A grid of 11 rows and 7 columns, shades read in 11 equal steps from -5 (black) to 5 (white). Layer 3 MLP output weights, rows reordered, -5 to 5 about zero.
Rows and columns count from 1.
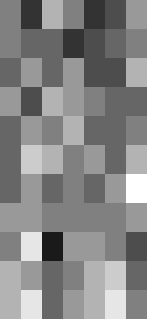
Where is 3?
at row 6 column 2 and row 10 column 6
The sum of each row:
-5 -8 -2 0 0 6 4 3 0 6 12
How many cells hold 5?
1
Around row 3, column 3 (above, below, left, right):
-1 2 1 1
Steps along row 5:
up down up down same up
